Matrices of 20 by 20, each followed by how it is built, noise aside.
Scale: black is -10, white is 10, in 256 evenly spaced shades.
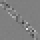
banded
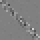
banded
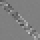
banded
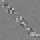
banded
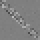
banded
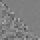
lower triangular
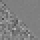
lower triangular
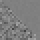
lower triangular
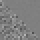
lower triangular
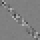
banded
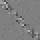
banded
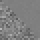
lower triangular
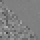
lower triangular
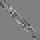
banded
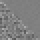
lower triangular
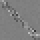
banded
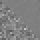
lower triangular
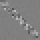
banded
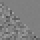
lower triangular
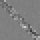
banded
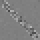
banded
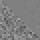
lower triangular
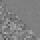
lower triangular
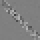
banded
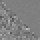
lower triangular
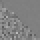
lower triangular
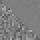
lower triangular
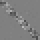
banded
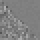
lower triangular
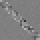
banded
